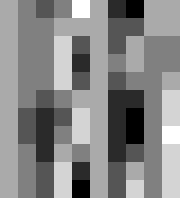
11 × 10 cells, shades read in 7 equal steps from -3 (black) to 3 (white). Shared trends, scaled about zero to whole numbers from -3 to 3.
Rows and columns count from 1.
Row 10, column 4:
2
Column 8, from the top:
-3 -1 1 1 0 -2 -3 -3 -1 1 2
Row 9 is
1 0 -2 1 0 1 -2 -1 0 2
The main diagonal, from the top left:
1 0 0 2 -1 1 -2 -3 0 2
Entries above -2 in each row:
8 10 10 9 10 8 7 7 8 9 9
